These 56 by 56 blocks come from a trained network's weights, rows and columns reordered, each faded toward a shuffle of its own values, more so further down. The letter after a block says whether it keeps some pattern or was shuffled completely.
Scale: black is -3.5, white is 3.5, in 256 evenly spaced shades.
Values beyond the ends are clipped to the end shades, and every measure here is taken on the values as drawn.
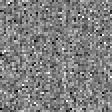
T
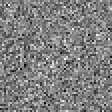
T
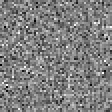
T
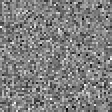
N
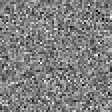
T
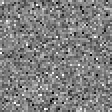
N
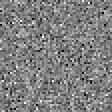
N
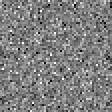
N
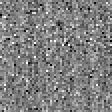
T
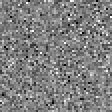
N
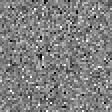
N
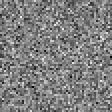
N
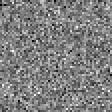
T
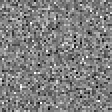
N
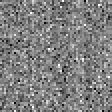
T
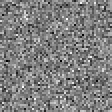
N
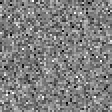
N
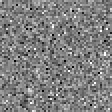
N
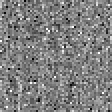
T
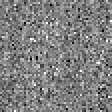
T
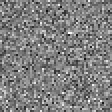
N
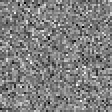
N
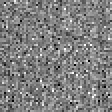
T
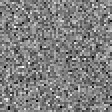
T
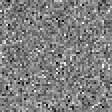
N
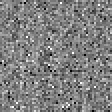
T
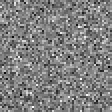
N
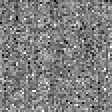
T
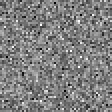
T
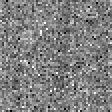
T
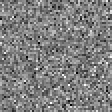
N
